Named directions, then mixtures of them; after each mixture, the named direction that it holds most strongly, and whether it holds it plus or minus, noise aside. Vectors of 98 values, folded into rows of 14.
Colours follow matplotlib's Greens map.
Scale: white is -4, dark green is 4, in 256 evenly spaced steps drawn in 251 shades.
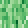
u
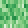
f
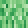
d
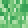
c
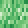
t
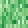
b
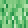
d, plus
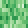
f, plus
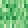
f, plus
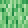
u, plus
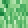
c, plus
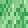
t, minus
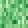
b, plus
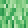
d, plus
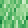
u, minus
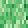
b, plus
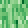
u, plus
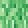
d, minus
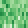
d, plus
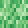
t, plus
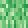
d, minus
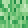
c, minus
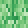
t, plus
